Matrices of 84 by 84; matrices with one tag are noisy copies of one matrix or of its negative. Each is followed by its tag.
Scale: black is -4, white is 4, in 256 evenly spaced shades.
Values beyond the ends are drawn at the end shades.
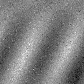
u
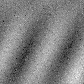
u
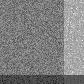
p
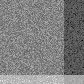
p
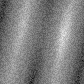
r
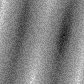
r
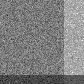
p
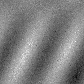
u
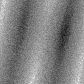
r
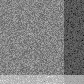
p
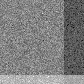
p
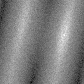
r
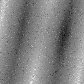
r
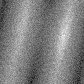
r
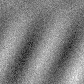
u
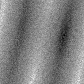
r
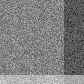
p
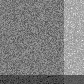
p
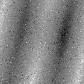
r
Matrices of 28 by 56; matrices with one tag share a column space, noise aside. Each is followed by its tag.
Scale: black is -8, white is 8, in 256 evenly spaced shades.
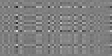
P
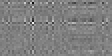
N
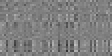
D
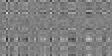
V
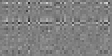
N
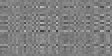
P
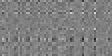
V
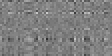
V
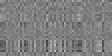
D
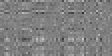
V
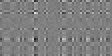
V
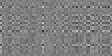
P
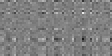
V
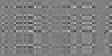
P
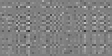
P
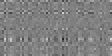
V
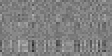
D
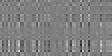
D
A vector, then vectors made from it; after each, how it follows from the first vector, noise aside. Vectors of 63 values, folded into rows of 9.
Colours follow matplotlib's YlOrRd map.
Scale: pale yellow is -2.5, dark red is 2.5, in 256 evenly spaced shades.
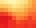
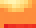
partly zeroed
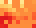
partly zeroed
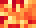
sign-scrambled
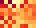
sign-scrambled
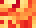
sign-scrambled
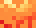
partly zeroed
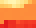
partly zeroed
